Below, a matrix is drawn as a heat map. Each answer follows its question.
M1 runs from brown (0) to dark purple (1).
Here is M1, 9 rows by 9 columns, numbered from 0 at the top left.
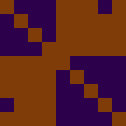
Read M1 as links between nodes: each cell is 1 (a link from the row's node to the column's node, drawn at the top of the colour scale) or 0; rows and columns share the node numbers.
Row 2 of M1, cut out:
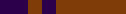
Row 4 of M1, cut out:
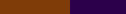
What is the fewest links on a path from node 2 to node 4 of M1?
3
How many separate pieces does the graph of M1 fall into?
1
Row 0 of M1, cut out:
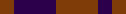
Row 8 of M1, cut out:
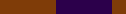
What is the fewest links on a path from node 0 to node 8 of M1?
2
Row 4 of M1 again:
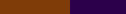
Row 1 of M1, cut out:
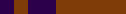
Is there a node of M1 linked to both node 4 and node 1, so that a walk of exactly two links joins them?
no
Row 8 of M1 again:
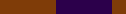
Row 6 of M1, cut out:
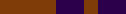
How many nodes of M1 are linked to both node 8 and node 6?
3
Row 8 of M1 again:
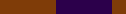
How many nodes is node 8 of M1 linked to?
4
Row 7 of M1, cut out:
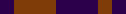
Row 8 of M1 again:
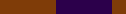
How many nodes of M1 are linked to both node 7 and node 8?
3
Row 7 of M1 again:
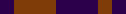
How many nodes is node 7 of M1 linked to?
5
